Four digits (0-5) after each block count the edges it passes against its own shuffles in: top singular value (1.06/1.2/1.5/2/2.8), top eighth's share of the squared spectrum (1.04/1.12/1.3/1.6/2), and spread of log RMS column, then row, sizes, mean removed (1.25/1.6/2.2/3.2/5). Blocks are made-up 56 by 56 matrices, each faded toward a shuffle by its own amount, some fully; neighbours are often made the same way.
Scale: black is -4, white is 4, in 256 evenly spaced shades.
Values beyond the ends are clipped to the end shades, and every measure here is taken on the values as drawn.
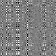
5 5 4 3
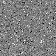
1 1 0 0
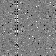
4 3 2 0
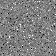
0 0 0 0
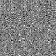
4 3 1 2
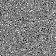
2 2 0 0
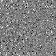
3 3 1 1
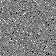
0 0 0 0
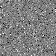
1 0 0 0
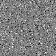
2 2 0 0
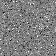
0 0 0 0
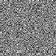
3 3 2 2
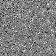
1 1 0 0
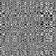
4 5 3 3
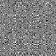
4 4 2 2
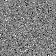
1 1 0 0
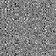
4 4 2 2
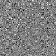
3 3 1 2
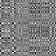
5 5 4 4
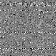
3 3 1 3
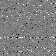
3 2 0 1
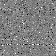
3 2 0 1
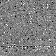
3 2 0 1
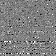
3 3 0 2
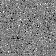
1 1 0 0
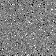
2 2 0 1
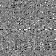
3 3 0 2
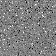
2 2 0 0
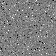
0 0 0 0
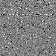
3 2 0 1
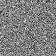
2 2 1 0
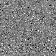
0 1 0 1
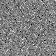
0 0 0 0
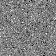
0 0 0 0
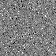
0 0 0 0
